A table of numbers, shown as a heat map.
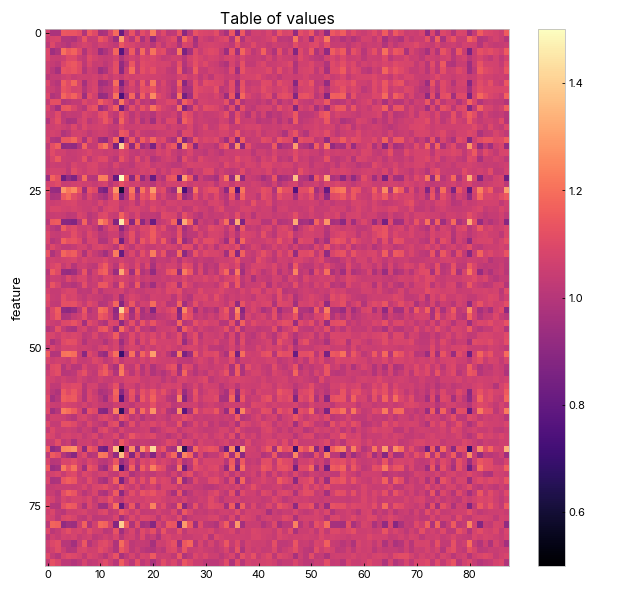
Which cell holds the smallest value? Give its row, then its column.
66, 14
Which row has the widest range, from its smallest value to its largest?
66
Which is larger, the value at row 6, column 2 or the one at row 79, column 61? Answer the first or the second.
the second
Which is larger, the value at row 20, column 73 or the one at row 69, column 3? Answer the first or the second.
the second
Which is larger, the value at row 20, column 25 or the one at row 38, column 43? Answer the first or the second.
the second
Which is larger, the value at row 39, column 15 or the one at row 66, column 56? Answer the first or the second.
the second
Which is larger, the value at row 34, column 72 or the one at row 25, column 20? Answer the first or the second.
the second
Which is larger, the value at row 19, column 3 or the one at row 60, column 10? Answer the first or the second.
the first
